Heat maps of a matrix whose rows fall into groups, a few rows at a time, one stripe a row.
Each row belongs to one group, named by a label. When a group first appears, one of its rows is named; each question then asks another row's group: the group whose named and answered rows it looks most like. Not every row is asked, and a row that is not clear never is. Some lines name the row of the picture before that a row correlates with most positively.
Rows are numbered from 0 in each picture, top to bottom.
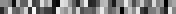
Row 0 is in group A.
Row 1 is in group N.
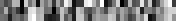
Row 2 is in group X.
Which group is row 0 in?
N
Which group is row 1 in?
X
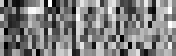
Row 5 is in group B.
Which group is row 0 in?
X
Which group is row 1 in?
X
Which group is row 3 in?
X
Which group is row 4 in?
X
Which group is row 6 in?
X
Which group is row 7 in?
N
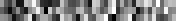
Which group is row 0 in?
X
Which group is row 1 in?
X
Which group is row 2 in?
A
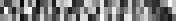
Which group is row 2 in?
A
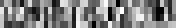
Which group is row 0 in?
A
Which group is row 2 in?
B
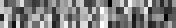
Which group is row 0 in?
B
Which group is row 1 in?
A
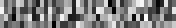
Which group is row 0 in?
B
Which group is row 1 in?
B
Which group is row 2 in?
A
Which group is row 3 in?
X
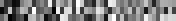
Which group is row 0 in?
X
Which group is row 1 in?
N
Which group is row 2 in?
X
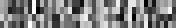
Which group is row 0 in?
N
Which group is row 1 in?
N
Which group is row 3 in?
A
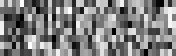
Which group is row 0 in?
B
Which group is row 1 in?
N
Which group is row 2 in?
X
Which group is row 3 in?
X
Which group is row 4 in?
B
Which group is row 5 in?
X
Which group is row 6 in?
A
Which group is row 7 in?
N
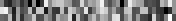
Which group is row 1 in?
A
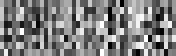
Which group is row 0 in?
B
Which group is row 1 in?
B
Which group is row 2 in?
B
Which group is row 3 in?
N
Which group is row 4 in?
B
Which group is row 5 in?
X
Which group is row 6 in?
B
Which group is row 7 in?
A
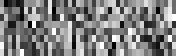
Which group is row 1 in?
N
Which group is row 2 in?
X
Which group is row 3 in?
N
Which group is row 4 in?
B
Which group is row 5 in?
N
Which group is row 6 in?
B
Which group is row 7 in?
B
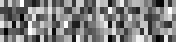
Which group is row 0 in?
B
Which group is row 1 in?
X
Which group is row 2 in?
N
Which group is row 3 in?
A
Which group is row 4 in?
X
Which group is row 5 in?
B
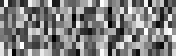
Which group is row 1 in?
B
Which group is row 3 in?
B
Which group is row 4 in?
X
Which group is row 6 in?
B
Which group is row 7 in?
A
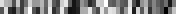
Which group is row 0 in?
A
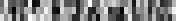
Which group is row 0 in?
A
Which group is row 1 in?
A
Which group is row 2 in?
A
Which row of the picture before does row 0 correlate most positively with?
1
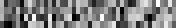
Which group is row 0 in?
X
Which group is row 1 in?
B
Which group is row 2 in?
N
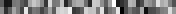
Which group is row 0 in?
X
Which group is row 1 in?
N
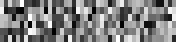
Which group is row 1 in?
X
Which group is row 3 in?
N
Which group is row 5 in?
N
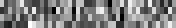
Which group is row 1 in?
N
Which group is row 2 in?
B
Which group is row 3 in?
X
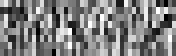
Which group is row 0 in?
A
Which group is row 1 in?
X
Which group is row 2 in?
A
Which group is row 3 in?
A
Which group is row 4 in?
N
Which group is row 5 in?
N
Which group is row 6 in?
N
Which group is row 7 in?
N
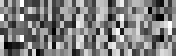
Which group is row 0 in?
B
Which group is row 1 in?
A
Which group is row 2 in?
B
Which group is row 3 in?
X
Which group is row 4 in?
N
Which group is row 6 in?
X
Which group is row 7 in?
N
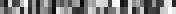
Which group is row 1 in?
N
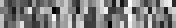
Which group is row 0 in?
N
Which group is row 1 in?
A
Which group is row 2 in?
B
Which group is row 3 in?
B
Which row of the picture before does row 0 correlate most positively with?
1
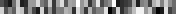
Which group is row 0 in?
X
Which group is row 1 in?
B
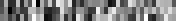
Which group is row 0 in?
N
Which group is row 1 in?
X
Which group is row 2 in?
X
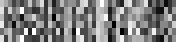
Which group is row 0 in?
A
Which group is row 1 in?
B
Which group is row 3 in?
B
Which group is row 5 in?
B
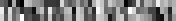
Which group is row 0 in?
X
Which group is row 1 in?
B
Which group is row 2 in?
B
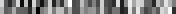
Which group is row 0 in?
N
